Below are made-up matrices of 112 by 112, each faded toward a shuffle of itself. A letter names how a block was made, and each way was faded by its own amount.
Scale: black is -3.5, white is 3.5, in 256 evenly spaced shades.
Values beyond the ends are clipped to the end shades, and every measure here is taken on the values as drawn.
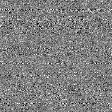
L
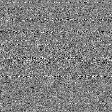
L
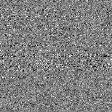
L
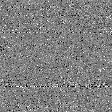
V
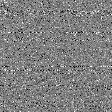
V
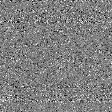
V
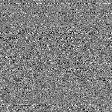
L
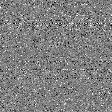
V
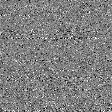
V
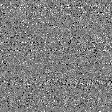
V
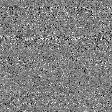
V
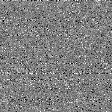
V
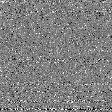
V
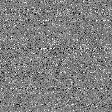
V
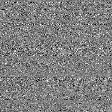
L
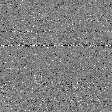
V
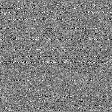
L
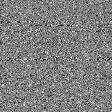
V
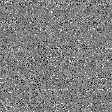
V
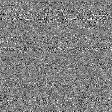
L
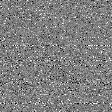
V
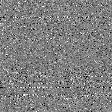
V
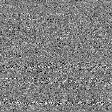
L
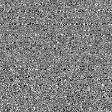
L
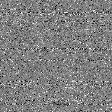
V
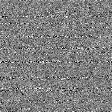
L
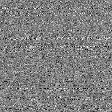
L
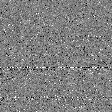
V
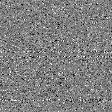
V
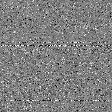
V
